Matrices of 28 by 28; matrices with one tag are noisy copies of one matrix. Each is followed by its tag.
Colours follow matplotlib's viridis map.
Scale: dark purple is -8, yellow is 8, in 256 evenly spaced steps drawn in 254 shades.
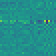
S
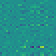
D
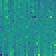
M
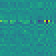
S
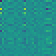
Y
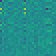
Y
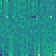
M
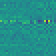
S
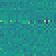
S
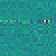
S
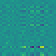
D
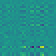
D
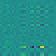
D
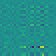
D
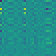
Y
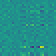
D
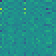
Y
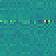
S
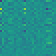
Y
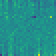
M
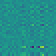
D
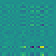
D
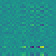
D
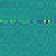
S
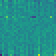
M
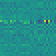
S
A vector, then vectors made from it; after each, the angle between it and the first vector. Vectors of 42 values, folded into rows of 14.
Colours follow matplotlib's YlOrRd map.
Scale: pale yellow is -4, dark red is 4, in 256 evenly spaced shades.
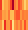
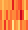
partly aligned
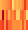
partly opposed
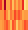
orthogonal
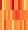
nearly parallel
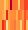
orthogonal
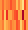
orthogonal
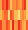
partly opposed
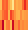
nearly opposite
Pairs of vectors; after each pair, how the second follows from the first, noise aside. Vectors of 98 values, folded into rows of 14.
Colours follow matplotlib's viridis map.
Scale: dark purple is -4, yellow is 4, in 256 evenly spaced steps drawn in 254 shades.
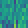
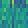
reversed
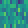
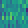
shuffled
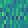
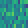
shuffled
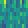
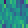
sign-scrambled
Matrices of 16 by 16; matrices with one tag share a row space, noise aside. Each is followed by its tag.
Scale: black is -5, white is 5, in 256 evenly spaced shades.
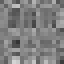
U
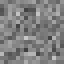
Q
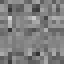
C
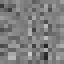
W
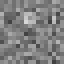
Q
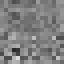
U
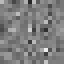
W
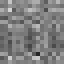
C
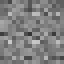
C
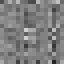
Q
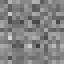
C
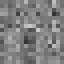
Q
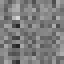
U
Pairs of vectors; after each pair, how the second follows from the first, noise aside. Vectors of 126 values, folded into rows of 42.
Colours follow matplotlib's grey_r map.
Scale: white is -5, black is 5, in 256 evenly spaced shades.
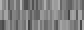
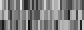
scaled up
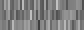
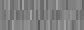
shrunk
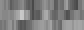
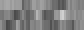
reversed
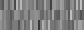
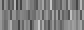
sign-scrambled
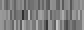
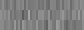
shrunk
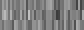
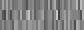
sign-scrambled
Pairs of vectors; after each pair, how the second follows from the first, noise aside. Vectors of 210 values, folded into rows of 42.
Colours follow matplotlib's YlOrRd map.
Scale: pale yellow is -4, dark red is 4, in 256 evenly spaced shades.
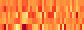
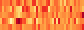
wrapped around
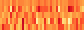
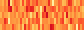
shuffled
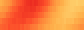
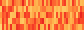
shuffled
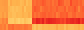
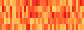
shuffled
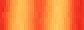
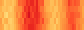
wrapped around
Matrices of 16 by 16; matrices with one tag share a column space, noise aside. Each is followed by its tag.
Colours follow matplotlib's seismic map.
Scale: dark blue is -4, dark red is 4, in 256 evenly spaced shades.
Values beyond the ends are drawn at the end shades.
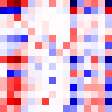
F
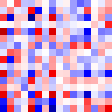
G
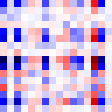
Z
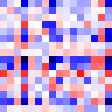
Z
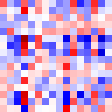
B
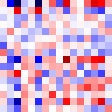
F
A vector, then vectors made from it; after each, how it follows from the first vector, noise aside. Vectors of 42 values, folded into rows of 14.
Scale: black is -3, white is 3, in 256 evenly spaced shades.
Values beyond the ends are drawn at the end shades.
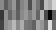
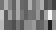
negated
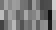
sign-scrambled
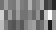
negated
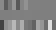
partly zeroed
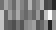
negated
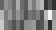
negated
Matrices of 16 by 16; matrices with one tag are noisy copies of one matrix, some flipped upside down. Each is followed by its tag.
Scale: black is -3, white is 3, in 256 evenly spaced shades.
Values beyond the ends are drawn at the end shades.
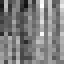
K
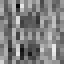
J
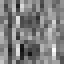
J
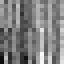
K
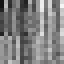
K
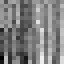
K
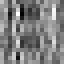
J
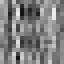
J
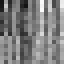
K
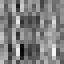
J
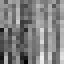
K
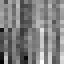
K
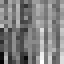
K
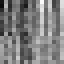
K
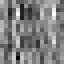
J
